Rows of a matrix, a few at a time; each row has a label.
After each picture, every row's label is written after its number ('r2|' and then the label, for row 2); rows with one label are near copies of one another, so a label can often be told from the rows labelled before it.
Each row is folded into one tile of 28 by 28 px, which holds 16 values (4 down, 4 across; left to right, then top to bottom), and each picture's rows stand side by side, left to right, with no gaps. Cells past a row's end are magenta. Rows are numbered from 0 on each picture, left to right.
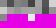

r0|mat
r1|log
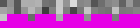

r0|log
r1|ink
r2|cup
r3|mat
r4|mat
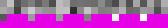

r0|ink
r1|mat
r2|ink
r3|mat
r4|log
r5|log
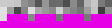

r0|cup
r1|mat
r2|mat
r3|ink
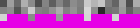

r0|log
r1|mat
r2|mat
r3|cup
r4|log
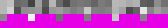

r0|ink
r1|log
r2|mat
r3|mat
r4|cup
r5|mat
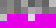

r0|log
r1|log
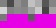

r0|mat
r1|ink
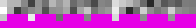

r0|cup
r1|log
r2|ink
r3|mat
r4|cup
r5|mat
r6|mat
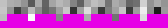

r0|cup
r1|log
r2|ink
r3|cup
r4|ink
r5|cup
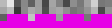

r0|ink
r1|log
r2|mat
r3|ink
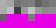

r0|ink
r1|mat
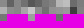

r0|mat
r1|mat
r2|ink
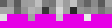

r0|log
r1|ink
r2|cup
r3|log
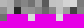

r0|ink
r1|log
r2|cup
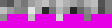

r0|mat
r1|cup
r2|cup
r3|ink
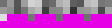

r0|log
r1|ink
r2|ink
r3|ink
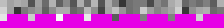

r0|cup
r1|log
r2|log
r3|log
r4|mat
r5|mat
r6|ink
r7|log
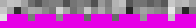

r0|cup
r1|mat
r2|mat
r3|mat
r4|ink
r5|mat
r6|cup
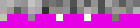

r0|cup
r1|ink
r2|log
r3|log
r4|mat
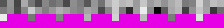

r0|log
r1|mat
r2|mat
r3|log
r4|cup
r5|cup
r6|ink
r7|cup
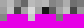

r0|ink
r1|cup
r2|ink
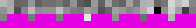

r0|ink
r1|mat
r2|mat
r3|log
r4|mat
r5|ink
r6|cup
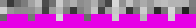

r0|mat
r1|ink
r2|cup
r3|ink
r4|cup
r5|cup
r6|cup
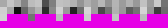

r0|cup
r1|ink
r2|cup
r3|cup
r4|cup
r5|cup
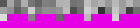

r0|log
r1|mat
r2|ink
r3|cup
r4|cup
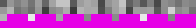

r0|log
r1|log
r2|ink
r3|ink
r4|ink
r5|log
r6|mat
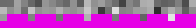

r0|mat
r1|mat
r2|mat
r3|cup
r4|mat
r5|ink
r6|log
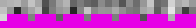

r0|cup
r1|ink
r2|ink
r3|mat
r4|mat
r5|ink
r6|cup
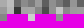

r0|ink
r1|log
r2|mat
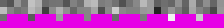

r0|mat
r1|ink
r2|mat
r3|ink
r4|mat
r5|ink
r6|log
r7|log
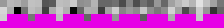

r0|cup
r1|ink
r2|cup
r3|ink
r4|mat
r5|mat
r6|cup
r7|cup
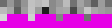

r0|log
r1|cup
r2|ink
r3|mat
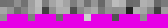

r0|mat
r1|ink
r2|ink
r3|log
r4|ink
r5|ink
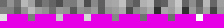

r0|log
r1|mat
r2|log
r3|log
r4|ink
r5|ink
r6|ink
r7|log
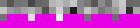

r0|mat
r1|log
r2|cup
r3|mat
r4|ink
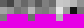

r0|mat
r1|mat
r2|cup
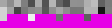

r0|cup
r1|log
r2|mat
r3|ink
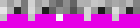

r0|cup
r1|cup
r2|log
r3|cup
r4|cup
